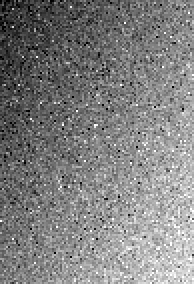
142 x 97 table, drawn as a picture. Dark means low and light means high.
There is an overall slope up to the bottom right. The halves do not mirror each other. The grain is fine, like static. No regular stripes run through it. The ninth with the highest average is the bottom right.
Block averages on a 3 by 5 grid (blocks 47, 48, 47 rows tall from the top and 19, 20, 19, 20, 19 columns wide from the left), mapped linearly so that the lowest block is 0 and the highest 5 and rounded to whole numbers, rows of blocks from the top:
0 1 1 2 3 / 1 2 3 3 4 / 2 3 4 4 5
